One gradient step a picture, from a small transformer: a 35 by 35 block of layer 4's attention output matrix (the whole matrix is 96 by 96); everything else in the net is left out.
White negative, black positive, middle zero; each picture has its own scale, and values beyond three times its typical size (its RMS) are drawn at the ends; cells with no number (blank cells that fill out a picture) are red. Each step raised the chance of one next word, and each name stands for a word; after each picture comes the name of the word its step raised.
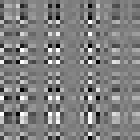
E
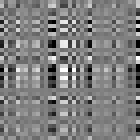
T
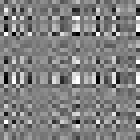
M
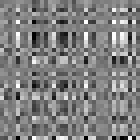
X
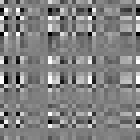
M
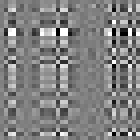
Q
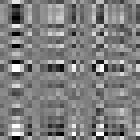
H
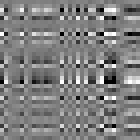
M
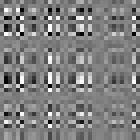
M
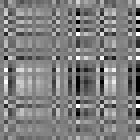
T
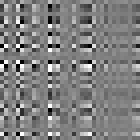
H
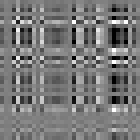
Q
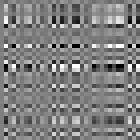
H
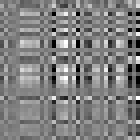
T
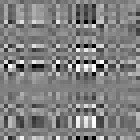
H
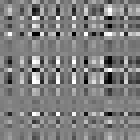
M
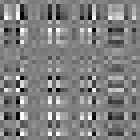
E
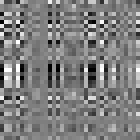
T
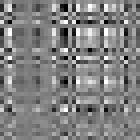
Q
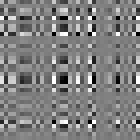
M
